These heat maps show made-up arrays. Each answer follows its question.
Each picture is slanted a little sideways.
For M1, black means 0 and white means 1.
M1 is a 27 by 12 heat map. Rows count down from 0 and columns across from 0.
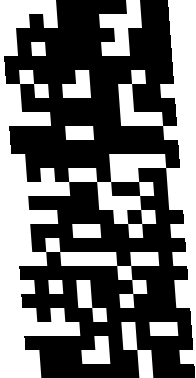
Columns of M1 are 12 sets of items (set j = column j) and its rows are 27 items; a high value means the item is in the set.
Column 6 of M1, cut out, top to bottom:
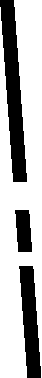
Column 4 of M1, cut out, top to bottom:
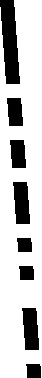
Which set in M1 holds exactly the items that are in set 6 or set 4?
11
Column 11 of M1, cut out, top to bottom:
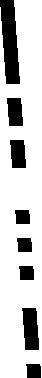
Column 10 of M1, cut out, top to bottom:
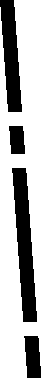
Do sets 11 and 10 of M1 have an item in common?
no
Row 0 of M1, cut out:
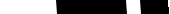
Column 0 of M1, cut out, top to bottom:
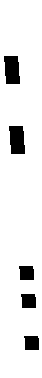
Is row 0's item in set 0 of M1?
yes
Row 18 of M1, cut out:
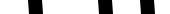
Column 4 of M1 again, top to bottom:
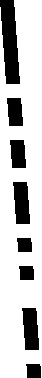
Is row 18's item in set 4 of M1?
yes
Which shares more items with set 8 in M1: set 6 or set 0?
set 0
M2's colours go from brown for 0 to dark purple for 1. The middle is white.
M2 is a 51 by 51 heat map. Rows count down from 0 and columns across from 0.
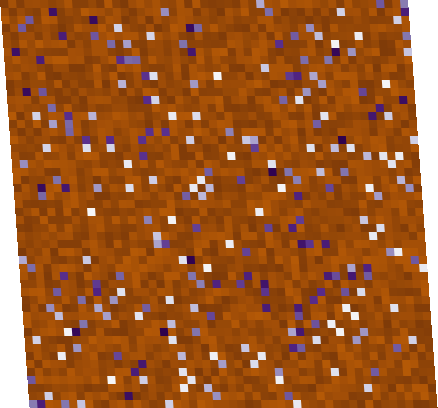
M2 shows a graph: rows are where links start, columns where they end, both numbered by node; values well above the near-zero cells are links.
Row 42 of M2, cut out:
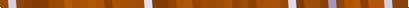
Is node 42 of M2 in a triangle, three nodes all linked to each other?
no
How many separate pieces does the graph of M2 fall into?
2
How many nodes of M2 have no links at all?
1
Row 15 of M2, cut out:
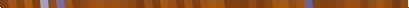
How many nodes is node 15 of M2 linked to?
3
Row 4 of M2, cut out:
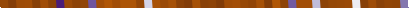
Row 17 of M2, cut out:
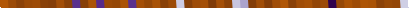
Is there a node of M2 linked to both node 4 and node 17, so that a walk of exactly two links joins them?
yes
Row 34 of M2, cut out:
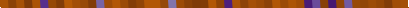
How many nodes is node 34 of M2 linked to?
8
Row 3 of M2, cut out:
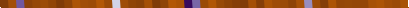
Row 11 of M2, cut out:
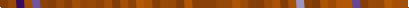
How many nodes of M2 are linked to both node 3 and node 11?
1
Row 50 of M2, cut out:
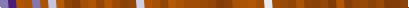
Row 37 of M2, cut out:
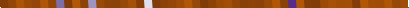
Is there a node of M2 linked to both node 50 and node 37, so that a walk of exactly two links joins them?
no
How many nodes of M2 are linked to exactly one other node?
1
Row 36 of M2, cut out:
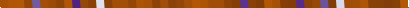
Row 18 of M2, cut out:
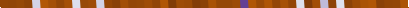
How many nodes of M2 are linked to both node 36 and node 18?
7
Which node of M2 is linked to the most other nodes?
node 23
